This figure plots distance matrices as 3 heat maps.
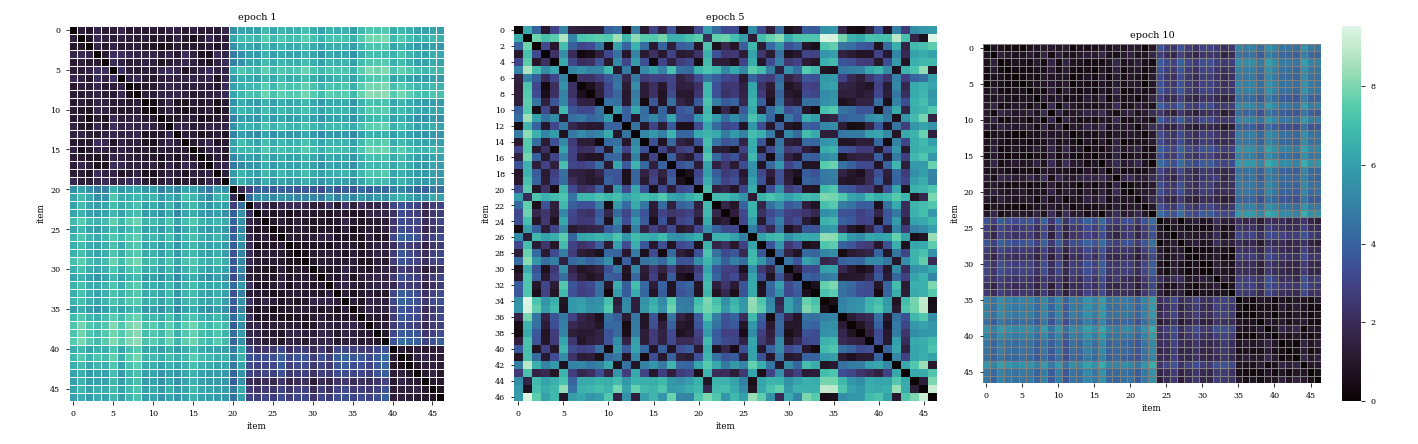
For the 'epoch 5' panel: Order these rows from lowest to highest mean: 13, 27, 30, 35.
30, 27, 13, 35
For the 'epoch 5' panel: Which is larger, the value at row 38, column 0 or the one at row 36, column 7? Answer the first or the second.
the second
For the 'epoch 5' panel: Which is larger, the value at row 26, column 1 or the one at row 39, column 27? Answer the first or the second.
the second
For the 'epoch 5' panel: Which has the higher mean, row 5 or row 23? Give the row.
5
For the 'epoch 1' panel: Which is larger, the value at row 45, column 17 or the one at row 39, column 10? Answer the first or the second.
the second
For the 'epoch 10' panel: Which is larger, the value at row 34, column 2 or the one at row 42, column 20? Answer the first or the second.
the second
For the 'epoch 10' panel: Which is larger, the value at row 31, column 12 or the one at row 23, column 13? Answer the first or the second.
the first
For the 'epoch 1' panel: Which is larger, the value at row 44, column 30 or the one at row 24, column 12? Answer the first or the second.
the second
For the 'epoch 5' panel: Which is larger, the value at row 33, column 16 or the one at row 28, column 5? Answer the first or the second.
the second
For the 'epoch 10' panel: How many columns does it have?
47
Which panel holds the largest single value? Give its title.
epoch 5
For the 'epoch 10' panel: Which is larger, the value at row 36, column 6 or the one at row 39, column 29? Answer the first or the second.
the first
